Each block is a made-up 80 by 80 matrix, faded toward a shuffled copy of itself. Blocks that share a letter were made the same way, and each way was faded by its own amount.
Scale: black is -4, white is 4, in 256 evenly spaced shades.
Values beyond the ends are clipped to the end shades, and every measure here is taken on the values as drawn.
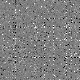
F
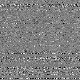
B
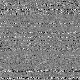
B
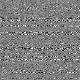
B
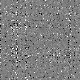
F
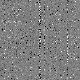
F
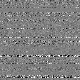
B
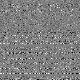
B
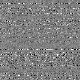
B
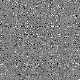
F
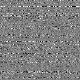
B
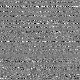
B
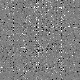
F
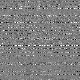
B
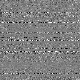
B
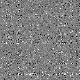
F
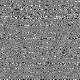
B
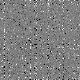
F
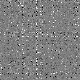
F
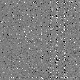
F
